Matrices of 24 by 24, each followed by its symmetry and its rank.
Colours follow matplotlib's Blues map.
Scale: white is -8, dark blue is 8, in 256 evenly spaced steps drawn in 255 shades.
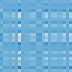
neither, rank one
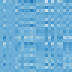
neither, rank two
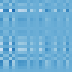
neither, rank one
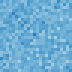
symmetric, full rank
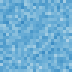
symmetric, full rank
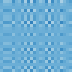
neither, rank one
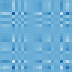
symmetric, rank one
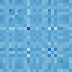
symmetric, rank three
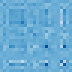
symmetric, rank three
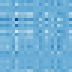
neither, rank two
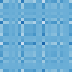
symmetric, rank one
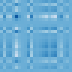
symmetric, rank one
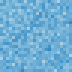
symmetric, full rank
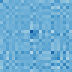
symmetric, rank three
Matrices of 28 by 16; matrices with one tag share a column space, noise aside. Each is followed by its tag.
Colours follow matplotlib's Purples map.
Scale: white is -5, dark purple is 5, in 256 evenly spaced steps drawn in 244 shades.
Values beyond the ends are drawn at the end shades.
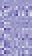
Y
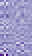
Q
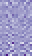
Q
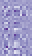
Y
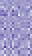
Y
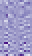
Q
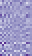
Q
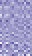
Q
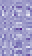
Y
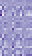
Y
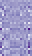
Y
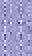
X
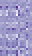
Y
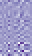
Q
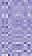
Q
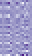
Q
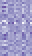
X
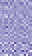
Q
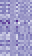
X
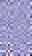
Q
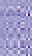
Y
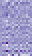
Q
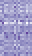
X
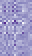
X
